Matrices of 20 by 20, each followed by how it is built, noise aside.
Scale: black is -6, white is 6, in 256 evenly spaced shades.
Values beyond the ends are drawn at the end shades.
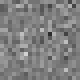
low rank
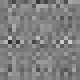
low rank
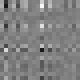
low rank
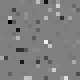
sparse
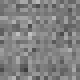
low rank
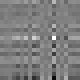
low rank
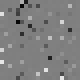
sparse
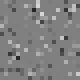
sparse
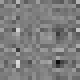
low rank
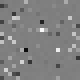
sparse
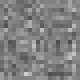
low rank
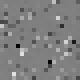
sparse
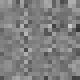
low rank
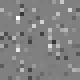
sparse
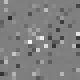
sparse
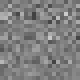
low rank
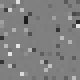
sparse
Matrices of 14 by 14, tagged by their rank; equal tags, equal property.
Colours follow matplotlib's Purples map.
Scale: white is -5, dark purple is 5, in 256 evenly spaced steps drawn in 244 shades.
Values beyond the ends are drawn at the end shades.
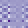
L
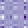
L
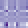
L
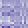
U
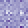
U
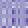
L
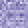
U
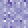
U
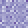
U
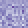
U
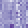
U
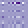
L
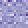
U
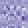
U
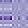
L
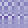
L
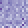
U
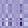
L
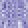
U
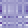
L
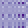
L
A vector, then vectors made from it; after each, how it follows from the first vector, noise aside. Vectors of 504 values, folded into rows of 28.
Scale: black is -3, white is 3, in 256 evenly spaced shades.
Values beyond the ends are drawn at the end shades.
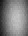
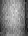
wrapped around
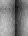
wrapped around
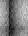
wrapped around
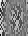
sign-scrambled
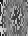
sign-scrambled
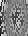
sign-scrambled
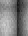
wrapped around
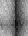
wrapped around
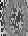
sign-scrambled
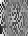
sign-scrambled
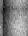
wrapped around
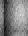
wrapped around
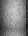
wrapped around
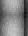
wrapped around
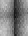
wrapped around
